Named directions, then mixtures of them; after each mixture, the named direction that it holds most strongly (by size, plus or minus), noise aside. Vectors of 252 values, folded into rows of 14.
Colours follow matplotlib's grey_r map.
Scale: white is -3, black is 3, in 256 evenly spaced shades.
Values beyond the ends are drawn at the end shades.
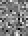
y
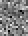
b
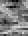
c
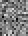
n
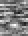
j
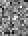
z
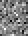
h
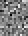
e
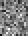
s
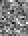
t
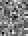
z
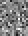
y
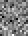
h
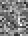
y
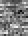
j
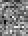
n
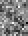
t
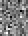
b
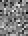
h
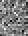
h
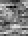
c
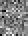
s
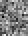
n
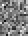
n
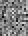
n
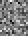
t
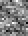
t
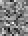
s
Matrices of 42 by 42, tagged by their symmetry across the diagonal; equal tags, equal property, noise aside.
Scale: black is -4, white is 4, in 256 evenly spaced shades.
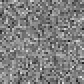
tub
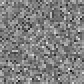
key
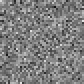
key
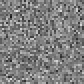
tub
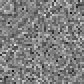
key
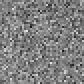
tub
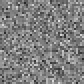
tub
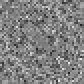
key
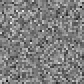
key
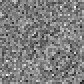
key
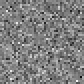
tub
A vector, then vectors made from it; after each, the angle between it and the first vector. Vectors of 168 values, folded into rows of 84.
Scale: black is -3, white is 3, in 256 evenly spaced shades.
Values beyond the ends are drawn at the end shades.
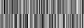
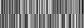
partly aligned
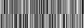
nearly parallel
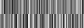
nearly parallel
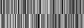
orthogonal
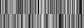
partly opposed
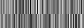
orthogonal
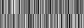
partly opposed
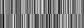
orthogonal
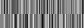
nearly parallel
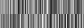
partly opposed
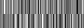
nearly opposite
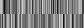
partly aligned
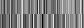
partly aligned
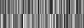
partly opposed
